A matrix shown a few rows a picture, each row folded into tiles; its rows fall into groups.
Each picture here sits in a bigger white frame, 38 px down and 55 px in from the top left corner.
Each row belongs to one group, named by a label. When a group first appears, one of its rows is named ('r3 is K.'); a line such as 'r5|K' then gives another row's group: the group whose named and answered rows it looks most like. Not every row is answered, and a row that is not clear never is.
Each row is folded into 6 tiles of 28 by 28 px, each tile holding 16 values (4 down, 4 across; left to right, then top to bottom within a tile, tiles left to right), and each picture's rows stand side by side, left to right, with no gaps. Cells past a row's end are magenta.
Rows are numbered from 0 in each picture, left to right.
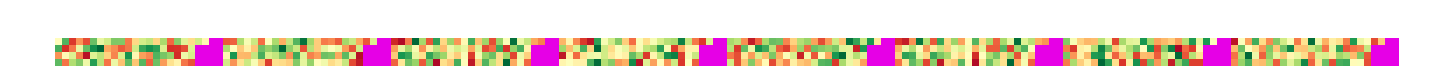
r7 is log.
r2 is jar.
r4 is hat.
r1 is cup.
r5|jar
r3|hat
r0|hat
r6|hat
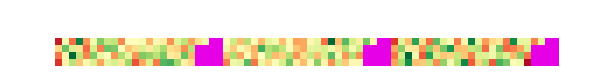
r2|log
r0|log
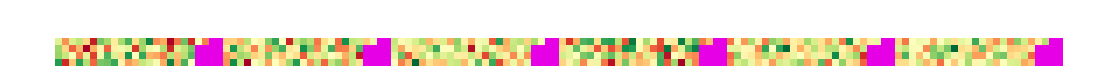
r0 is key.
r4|log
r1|log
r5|cup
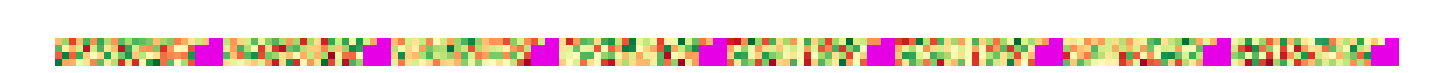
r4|jar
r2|cup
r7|key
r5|jar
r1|jar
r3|jar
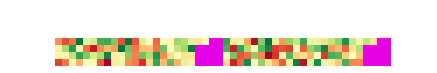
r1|hat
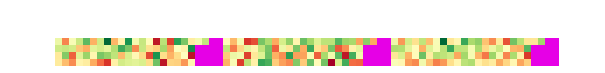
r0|cup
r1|hat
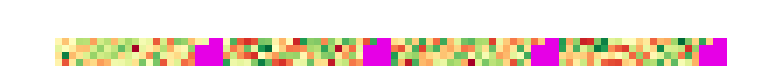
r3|hat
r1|hat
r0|cup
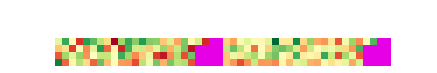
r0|key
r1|cup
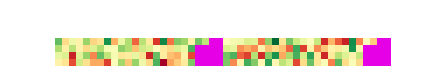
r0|cup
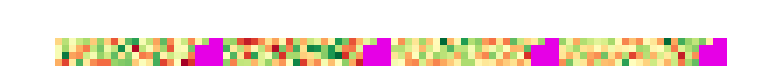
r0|cup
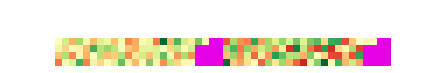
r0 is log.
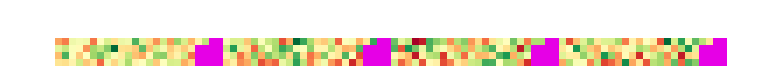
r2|hat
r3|jar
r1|cup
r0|cup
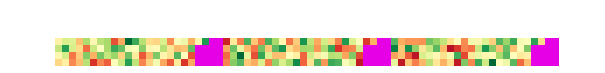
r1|log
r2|hat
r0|cup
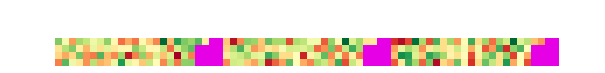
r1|jar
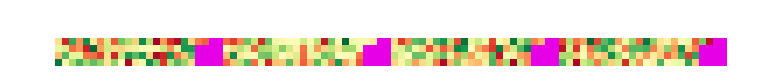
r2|jar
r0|key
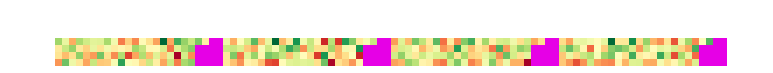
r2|jar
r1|cup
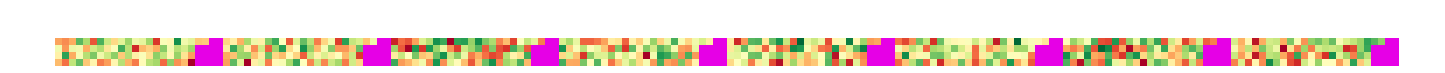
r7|hat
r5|jar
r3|hat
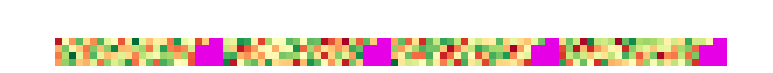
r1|key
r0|log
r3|key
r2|hat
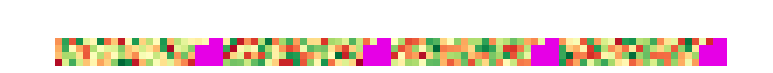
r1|hat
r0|log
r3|key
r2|hat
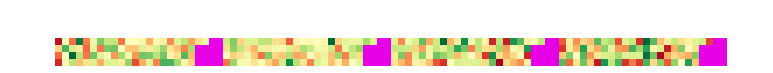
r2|cup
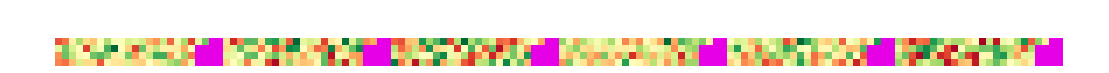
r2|key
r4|cup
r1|jar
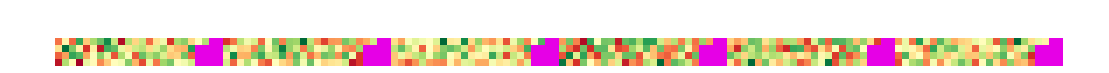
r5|log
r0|log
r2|cup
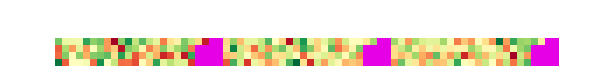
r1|log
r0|key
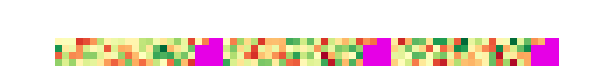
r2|jar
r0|hat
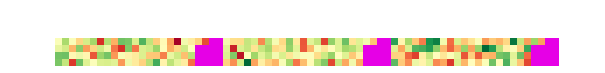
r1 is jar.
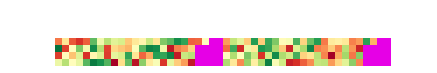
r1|key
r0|hat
